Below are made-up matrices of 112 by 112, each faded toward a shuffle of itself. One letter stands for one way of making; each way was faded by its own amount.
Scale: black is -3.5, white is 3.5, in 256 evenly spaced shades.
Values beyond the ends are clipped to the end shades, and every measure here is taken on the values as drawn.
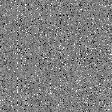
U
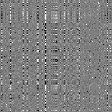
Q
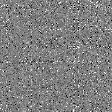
U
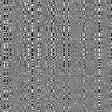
Q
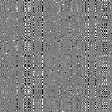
Q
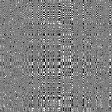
Q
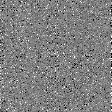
U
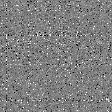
U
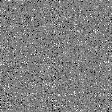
U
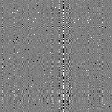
Q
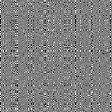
Q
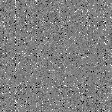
U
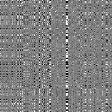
Q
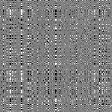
Q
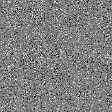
U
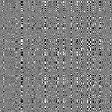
Q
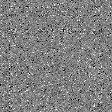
U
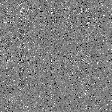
U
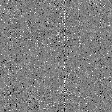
U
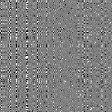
Q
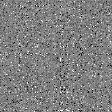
U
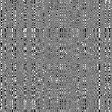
Q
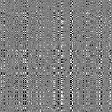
Q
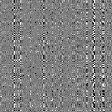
Q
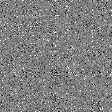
U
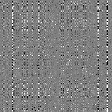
Q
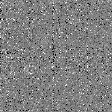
U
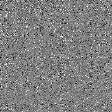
U
